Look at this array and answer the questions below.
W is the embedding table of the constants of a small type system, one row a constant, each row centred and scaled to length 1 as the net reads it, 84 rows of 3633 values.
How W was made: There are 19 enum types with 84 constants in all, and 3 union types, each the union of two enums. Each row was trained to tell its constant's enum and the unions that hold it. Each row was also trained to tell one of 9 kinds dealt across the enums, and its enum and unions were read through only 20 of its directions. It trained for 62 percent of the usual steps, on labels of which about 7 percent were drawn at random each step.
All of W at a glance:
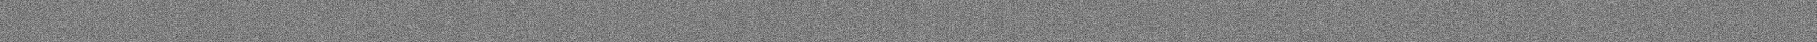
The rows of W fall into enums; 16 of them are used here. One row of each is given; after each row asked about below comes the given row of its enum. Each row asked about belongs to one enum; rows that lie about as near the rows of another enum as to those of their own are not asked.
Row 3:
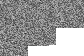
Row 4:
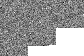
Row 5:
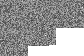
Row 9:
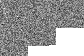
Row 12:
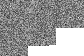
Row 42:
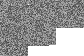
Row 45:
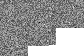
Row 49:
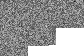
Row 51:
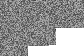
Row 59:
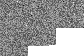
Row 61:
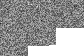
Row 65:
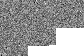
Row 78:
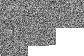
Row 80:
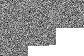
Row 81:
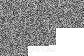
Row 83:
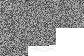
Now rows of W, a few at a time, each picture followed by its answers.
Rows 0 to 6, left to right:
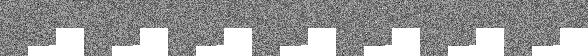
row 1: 45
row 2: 61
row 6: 3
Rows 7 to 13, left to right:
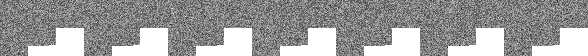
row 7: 9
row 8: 83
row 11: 45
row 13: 9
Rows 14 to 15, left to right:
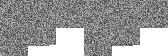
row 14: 59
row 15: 65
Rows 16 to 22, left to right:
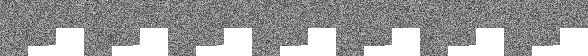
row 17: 83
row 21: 78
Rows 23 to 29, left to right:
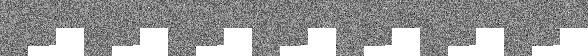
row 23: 65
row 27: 49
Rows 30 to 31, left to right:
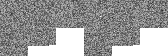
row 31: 59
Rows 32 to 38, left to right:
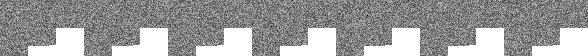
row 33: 61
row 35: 12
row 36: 3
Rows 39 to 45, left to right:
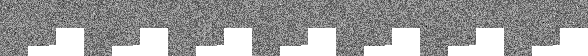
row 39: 65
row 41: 45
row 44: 59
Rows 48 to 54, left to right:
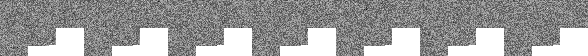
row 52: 45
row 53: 81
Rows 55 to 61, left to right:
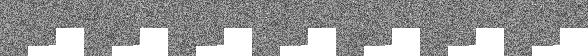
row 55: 49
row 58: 49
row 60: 9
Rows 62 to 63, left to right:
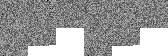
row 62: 3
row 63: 83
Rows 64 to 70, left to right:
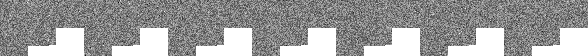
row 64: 5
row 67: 3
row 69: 59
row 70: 5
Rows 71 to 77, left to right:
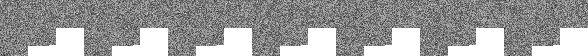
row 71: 4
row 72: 5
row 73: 83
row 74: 51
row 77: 5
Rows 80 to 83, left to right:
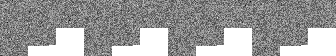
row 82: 9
